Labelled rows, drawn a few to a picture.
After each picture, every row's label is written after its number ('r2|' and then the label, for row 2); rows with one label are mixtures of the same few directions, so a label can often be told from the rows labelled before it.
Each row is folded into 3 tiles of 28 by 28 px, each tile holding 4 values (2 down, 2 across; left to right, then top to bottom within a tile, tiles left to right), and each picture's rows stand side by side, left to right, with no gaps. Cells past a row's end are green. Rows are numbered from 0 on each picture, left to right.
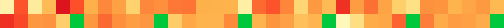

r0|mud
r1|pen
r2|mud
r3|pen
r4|mud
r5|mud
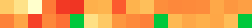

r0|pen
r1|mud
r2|pen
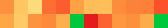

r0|pen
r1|mud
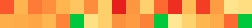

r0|mud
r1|mud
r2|mud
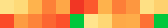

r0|pen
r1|mud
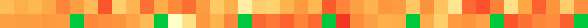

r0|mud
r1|mud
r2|mud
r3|pen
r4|mud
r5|pen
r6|pen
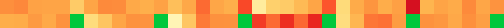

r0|mud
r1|mud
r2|mud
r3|pen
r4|mud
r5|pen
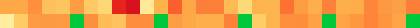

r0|mud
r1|pen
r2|mud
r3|mud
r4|mud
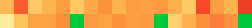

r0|mud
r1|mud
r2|mud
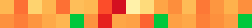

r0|mud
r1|pen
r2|mud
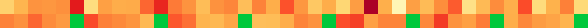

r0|mud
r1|mud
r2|mud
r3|mud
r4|pen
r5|pen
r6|mud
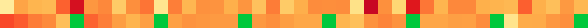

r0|mud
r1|mud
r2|mud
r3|mud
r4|mud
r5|mud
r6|mud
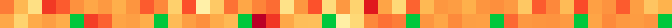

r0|pen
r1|mud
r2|mud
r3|mud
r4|mud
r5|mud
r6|mud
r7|pen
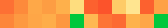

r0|mud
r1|pen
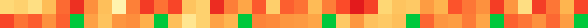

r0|pen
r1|pen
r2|pen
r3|mud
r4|pen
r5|mud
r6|mud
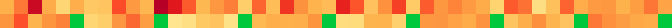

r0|pen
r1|mud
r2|pen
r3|mud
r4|pen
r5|mud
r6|pen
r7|mud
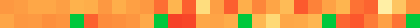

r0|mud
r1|mud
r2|mud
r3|pen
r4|pen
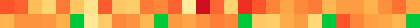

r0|pen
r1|mud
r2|mud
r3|pen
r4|mud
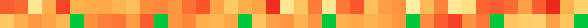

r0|pen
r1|pen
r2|pen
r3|mud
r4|mud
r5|pen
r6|pen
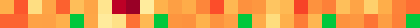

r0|mud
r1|pen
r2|pen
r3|pen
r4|pen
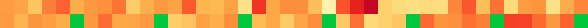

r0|pen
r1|pen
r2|mud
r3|mud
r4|pen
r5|pen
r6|pen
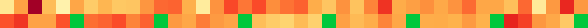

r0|pen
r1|pen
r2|pen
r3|pen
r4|pen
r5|pen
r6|mud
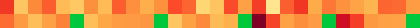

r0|mud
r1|mud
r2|pen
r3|mud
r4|mud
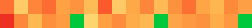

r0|mud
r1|mud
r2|pen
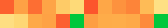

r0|mud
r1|mud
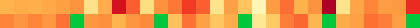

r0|pen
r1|pen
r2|pen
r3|mud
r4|mud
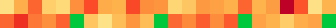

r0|pen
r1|pen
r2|pen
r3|pen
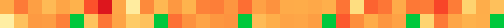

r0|mud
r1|pen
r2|mud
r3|mud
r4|mud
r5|pen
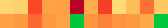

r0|mud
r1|mud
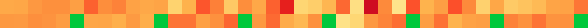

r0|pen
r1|pen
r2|pen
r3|pen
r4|mud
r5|pen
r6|pen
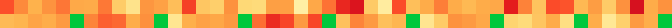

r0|pen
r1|pen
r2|mud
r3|pen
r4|pen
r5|mud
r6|pen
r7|pen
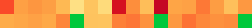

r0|mud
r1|mud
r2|pen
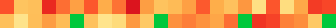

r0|pen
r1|pen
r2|pen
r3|mud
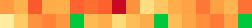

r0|mud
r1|pen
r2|mud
